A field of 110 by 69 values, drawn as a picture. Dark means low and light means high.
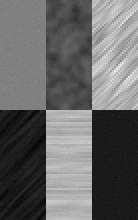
The table splits into 2 rows of 3 panels. Panel 1,1: middling, flat. Panel 1,2: low, blotchy, faint in contrast. Panel 1,3: high, slanting up to the right. Panel 2,1: very low, slanting up to the right, faint in contrast. Panel 2,2: high, streaked across, faint in contrast. Panel 2,3: very low, flat.
